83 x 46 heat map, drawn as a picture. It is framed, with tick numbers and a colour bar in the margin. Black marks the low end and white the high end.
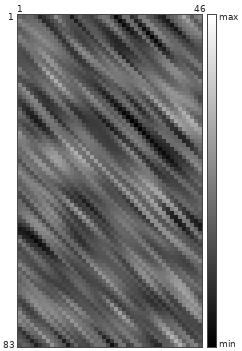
Odd rows or columns: none. Histogram: bell-shaped. Mirror symmetry: none. Slope: none. Grain: diagonal, down to the right. Average level on the scale: 40%.
